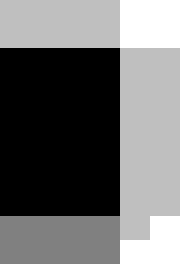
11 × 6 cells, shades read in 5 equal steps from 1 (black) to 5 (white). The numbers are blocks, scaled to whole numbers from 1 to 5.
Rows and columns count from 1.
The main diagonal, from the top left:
4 4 1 1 4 4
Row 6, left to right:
1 1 1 1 4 4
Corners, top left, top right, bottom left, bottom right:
4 5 3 5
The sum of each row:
26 26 12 12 12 12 12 12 12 21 22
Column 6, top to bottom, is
5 5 4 4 4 4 4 4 4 5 5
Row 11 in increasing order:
3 3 3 3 5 5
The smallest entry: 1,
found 28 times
